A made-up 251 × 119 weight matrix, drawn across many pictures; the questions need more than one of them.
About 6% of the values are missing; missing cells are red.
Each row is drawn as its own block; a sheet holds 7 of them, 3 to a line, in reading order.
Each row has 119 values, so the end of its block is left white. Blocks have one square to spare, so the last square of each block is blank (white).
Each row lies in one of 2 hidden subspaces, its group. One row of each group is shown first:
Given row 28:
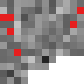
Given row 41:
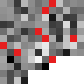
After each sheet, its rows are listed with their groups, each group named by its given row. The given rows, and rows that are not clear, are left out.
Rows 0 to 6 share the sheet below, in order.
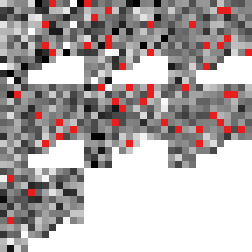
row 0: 28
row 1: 41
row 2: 28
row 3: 41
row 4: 28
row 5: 28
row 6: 28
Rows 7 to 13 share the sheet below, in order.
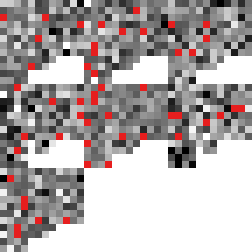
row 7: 28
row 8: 28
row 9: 41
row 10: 28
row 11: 41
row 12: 28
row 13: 28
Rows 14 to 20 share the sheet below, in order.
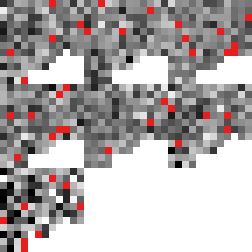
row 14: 28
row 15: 28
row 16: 28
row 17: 41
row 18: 28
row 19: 28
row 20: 28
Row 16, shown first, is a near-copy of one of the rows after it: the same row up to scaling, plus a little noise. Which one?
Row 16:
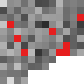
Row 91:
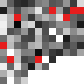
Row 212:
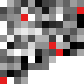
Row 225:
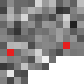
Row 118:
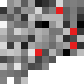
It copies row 118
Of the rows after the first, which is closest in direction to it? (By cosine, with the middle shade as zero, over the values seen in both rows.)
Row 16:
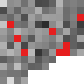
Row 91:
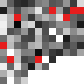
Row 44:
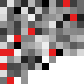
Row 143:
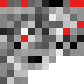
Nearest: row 91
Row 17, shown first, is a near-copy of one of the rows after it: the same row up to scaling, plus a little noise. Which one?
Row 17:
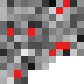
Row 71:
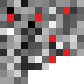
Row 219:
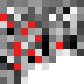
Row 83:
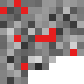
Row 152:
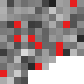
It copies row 152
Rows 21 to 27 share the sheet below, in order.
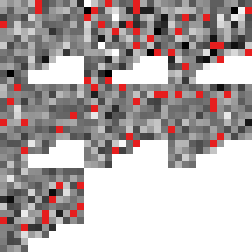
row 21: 28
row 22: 28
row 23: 41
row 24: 28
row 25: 41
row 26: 41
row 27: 41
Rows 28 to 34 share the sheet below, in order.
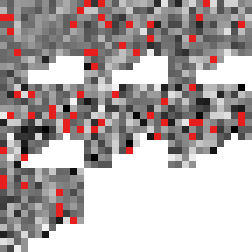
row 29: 28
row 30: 28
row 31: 41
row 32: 28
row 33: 28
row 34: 28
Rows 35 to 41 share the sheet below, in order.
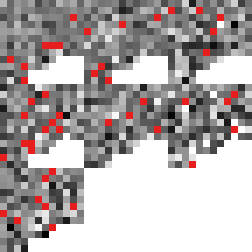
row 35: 28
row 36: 28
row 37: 41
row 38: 28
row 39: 41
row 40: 28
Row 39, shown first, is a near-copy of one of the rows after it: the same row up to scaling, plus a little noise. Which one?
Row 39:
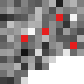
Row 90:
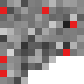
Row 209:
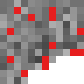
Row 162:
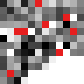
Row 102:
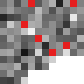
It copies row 102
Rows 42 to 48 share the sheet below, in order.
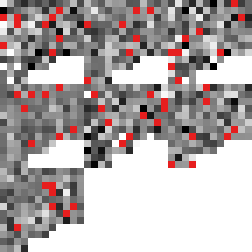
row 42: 28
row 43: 41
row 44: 28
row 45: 41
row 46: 28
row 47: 28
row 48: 41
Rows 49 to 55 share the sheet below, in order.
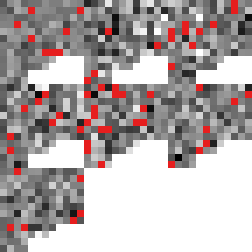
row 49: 41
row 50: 28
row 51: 28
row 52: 28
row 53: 41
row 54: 28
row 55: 41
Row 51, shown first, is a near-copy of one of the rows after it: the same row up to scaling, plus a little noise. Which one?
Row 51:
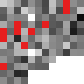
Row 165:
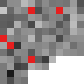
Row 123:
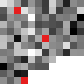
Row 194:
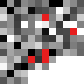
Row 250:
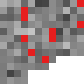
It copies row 123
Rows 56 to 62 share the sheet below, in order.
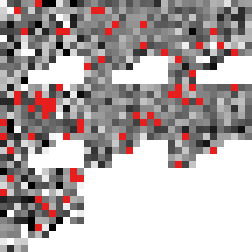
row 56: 41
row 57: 28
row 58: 41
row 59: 28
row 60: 28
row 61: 41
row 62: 28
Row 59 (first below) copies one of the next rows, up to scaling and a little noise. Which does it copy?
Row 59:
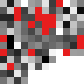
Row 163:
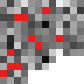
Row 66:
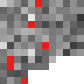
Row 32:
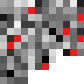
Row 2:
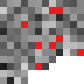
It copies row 163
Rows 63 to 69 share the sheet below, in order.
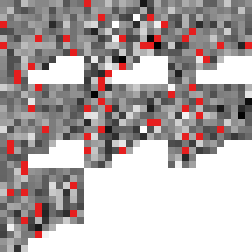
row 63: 41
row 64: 41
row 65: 28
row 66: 28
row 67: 41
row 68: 28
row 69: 41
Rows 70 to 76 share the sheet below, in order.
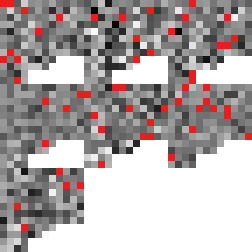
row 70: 41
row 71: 41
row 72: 41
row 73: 41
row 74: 28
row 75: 28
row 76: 41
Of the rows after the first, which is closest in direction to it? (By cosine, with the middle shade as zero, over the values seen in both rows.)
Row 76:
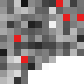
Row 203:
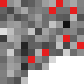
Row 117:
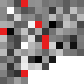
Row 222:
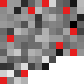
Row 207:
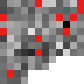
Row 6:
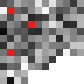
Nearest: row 203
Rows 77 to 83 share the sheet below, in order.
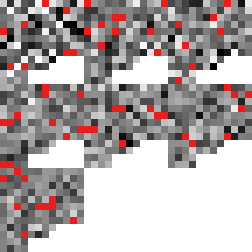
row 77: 28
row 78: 41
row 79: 28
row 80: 28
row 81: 28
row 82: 41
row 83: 41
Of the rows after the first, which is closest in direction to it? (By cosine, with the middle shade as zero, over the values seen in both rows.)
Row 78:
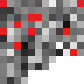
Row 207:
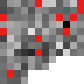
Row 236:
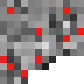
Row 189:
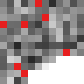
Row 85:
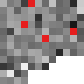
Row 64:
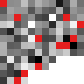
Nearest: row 207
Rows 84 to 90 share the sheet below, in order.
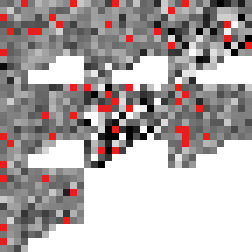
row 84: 28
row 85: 28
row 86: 41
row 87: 41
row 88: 41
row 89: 28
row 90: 41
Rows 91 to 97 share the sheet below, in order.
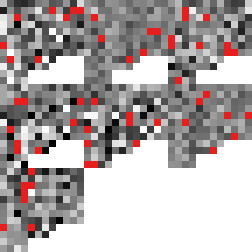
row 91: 28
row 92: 41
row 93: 28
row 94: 41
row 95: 41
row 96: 41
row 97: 28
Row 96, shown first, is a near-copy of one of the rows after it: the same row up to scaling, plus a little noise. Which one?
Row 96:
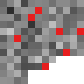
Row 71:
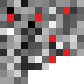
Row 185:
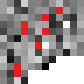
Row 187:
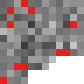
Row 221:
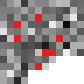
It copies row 71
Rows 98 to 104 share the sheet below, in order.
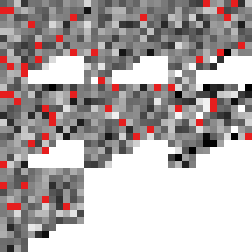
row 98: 41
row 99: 28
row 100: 28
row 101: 41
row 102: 41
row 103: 28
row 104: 41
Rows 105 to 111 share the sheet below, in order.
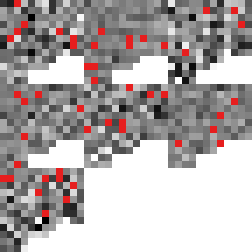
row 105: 28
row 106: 28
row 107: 28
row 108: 41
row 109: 28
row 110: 41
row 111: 41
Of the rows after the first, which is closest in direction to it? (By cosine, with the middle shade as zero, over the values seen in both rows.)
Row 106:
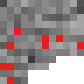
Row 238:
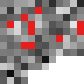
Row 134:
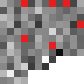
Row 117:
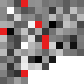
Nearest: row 238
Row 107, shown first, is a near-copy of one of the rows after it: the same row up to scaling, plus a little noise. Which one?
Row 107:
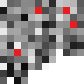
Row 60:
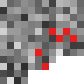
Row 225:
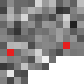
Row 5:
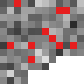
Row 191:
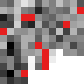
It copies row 60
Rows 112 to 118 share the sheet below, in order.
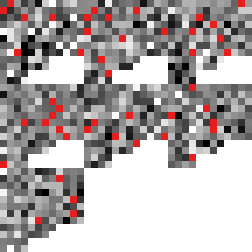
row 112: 41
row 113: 41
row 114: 28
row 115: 28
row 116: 41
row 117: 41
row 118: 28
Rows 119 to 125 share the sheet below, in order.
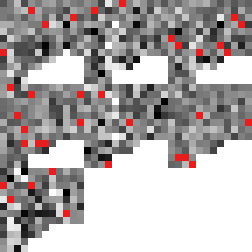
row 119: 41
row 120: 41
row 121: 41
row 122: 41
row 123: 28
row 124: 41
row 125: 41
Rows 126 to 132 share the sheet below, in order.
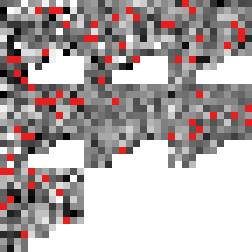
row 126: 28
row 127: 41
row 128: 41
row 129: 28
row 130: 41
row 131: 28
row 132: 28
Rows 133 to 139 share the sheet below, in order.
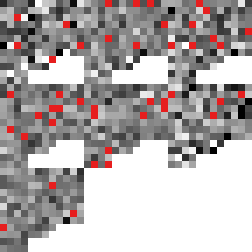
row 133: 28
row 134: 28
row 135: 28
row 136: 28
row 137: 28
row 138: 28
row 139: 28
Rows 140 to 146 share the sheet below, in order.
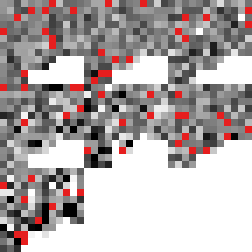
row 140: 41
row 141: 28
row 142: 41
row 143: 41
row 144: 28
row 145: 28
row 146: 41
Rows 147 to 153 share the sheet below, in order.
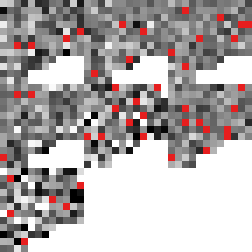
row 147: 28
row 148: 41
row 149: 28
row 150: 41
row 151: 28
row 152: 41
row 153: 28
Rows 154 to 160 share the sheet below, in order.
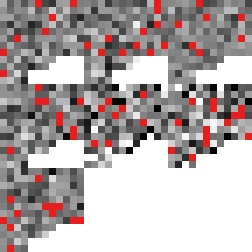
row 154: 41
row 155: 41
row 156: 28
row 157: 41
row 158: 28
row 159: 28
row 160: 41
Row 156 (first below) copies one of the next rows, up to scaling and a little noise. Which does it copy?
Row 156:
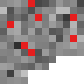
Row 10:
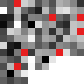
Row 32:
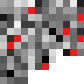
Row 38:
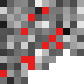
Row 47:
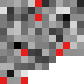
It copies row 47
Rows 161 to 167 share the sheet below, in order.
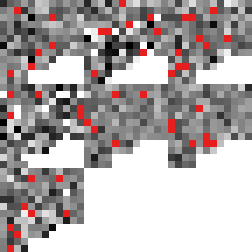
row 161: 28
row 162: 41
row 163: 28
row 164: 28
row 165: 28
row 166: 28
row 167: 41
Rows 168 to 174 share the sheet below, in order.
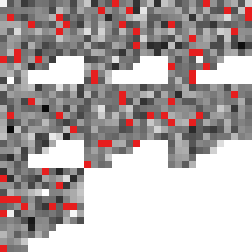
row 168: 28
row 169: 28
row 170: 28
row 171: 28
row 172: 28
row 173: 41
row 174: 28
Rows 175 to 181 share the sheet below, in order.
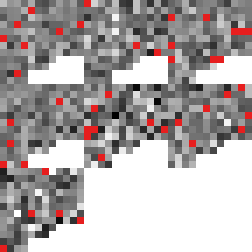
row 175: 28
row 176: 28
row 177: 41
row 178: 41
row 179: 41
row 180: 28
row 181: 41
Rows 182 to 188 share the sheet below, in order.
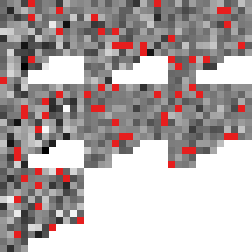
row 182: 41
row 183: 41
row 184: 41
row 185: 41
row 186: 41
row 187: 41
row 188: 41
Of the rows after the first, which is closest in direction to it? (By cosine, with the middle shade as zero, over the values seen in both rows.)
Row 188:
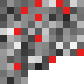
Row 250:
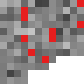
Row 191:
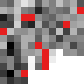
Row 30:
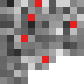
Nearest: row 250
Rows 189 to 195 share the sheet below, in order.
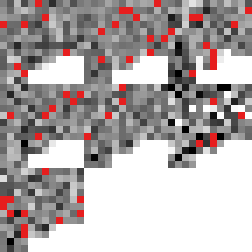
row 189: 41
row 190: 28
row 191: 28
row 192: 41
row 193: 28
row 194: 28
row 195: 28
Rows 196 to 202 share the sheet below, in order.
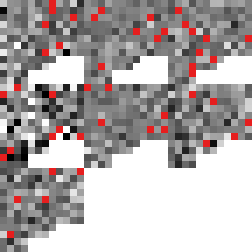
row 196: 28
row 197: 41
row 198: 41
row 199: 28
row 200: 28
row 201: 28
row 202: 28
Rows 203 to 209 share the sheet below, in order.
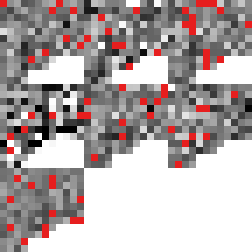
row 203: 41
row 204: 41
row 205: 41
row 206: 41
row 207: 41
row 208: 28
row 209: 41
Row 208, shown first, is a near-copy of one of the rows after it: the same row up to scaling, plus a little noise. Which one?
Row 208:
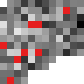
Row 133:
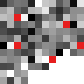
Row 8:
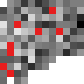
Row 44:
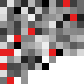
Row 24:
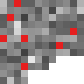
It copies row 8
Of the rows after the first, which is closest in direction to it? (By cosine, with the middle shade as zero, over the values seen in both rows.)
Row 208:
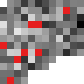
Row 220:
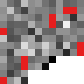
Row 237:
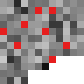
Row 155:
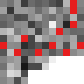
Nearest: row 155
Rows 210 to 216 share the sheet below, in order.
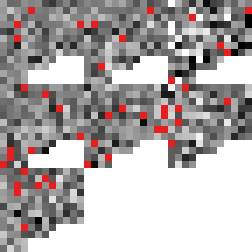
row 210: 41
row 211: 41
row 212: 28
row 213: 41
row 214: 28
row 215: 28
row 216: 28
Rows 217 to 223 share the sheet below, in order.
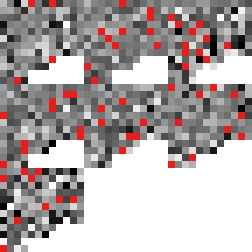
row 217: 41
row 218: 28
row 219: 41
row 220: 41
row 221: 41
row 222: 28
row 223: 28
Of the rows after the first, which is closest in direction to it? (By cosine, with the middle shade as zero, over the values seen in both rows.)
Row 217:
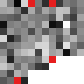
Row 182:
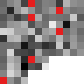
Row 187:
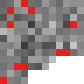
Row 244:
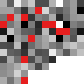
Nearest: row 244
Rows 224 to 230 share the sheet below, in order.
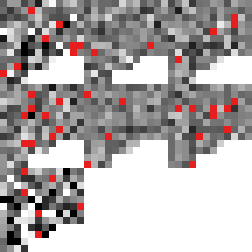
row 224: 41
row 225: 28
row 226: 41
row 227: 41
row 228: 41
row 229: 41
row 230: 41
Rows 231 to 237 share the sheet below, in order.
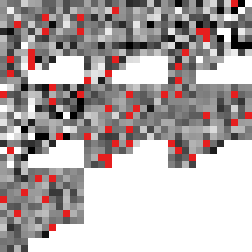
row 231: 41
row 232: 41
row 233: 28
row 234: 28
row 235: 41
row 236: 41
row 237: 41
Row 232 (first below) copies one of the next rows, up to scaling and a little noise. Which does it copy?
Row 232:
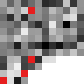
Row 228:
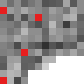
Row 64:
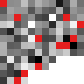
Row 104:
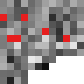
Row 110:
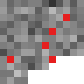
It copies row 228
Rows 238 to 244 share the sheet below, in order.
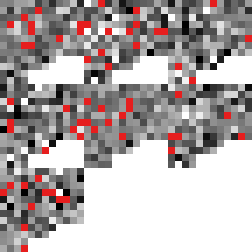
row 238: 28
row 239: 28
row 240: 28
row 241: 28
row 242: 28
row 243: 28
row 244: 28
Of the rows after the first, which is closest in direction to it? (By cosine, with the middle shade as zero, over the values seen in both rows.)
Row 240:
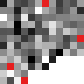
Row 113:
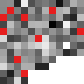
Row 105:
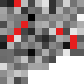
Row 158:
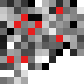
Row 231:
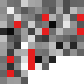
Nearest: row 158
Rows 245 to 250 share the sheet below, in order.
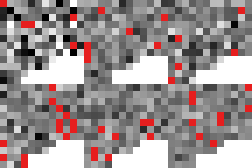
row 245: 41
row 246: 28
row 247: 41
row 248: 28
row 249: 41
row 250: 28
